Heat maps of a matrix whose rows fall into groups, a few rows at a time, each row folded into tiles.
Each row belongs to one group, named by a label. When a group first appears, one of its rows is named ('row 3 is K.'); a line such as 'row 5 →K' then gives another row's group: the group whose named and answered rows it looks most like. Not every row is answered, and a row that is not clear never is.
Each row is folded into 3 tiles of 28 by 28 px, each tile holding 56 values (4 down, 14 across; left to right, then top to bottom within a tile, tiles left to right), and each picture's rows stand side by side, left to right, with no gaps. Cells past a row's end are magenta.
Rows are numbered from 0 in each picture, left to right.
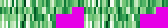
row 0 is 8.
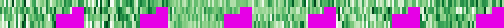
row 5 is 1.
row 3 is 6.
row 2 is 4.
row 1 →8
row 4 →4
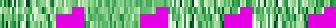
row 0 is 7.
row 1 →1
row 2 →8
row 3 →8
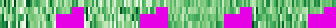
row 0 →7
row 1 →4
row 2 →6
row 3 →1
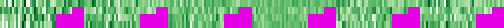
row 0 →8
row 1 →7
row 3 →1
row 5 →7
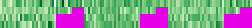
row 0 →6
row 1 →1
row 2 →6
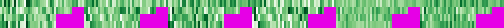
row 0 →7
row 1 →4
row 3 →4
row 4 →4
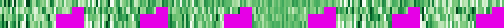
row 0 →7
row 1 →8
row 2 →7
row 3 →1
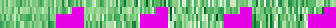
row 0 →6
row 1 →6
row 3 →7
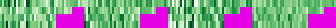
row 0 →7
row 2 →8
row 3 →1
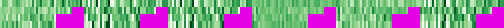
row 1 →8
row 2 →8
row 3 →1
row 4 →4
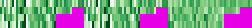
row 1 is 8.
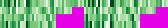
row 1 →7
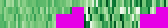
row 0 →7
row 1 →1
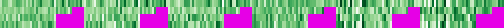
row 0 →6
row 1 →6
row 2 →6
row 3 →7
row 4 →7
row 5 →8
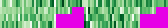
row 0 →6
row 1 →1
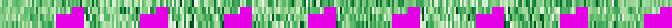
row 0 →6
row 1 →4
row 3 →6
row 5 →4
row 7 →7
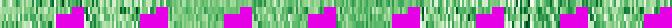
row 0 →6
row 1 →4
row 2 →4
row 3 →4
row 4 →1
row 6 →8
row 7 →4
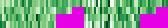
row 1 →8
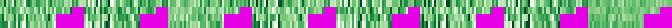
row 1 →8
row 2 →6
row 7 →7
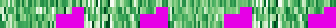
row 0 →1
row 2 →1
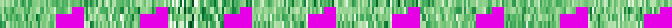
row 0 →1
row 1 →4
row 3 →6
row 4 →6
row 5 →4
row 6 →7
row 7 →4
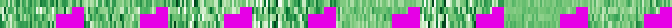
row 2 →7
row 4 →4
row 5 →8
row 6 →7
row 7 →6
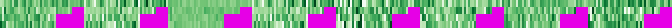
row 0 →1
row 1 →6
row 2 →4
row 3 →6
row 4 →8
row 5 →4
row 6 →7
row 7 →1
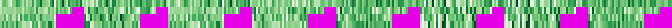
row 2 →6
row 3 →4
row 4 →1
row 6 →8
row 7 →1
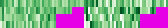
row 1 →4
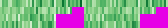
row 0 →6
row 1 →6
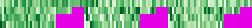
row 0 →1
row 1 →4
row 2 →4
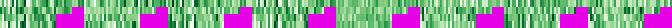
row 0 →8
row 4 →6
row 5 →4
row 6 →7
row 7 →4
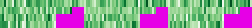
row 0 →7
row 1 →6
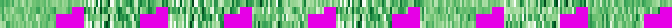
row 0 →4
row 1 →8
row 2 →8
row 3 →7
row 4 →8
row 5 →4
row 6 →6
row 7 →7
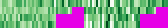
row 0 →6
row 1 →8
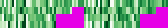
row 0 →8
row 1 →8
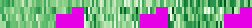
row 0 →4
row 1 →4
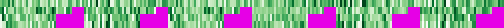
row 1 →8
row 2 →4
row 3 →6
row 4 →7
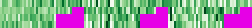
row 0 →6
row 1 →8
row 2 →4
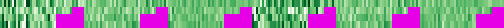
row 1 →6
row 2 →1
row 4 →6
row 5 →7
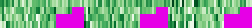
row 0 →4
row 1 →1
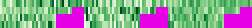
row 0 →6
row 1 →4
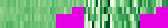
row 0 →7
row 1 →8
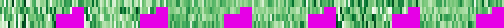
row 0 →8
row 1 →4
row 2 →7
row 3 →6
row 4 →1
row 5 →6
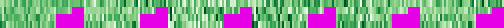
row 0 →1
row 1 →6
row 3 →1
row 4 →7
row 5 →6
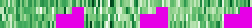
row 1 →7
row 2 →6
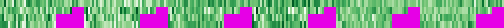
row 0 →7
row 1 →4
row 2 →1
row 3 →1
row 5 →6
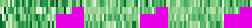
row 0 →1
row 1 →6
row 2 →6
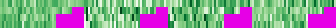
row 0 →7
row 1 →4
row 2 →1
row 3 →6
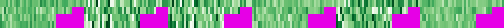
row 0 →1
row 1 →8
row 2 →7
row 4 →1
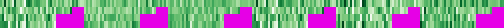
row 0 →7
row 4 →7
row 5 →1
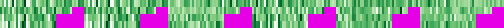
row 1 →8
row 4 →1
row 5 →7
